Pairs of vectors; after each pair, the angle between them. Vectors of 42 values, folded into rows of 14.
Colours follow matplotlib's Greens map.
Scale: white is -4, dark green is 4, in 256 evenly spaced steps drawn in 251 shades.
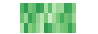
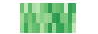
orthogonal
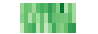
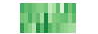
nearly opposite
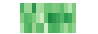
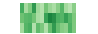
nearly parallel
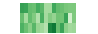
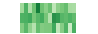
orthogonal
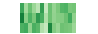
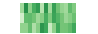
nearly opposite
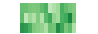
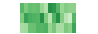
nearly opposite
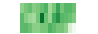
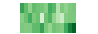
nearly opposite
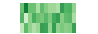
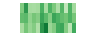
partly aligned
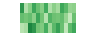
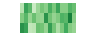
nearly opposite
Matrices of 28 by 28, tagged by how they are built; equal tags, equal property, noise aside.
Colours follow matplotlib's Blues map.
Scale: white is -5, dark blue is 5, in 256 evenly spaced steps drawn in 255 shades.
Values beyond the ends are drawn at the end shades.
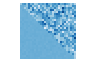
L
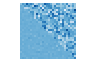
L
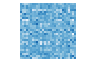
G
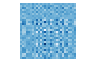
G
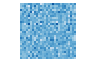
G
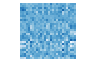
G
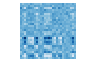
G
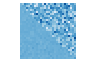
L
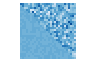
L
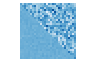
L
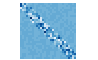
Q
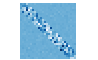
Q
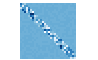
Q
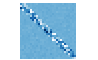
Q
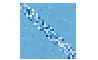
Q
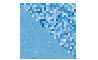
L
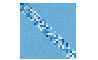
Q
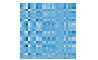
G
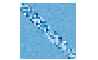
Q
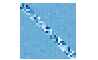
Q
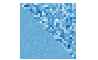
L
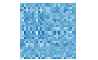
G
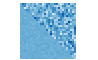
L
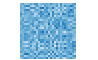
G
